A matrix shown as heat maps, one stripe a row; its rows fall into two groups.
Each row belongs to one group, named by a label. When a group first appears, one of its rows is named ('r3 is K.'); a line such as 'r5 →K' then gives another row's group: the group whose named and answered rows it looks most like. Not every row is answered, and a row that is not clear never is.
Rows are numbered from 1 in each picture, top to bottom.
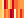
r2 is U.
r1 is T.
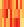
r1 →U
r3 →T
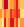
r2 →T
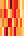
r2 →T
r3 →U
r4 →T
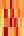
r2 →T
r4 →T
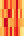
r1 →T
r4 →T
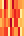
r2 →T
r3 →U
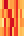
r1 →T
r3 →U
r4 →U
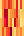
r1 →U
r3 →T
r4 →U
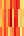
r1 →T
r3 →U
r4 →T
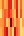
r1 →U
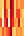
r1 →U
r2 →T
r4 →U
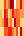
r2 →T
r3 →T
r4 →U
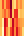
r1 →U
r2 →U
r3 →T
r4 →T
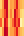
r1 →T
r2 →T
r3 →T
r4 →T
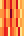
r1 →U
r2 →U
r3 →U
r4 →T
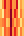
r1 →U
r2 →U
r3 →U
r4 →U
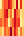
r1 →U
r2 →T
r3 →T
